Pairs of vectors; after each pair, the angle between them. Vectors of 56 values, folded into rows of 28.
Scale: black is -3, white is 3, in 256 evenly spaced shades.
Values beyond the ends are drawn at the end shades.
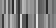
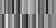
nearly parallel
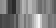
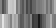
nearly opposite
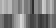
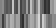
partly opposed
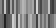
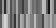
partly opposed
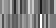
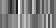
orthogonal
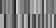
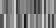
nearly opposite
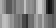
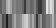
nearly opposite
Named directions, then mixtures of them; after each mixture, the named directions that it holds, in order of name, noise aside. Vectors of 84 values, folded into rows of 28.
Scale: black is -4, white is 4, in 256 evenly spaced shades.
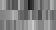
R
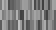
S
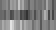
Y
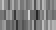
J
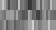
J, R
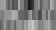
R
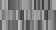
S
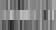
Y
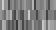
J, S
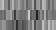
J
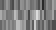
J, S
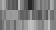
R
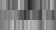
R, Y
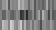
S, Y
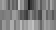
R, Y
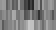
R, S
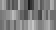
R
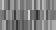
J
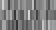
J, S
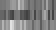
Y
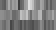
R, Y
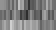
R, Y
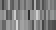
J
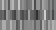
J, Y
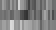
R, Y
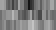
R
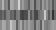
J, Y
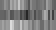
Y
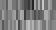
R, S
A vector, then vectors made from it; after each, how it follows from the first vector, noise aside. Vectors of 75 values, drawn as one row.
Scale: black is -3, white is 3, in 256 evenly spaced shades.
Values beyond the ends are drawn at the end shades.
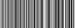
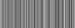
shrunk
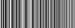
reversed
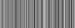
shrunk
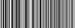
reversed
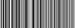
reversed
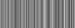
shrunk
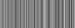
shrunk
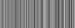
shrunk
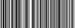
reversed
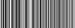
reversed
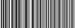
reversed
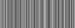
shrunk
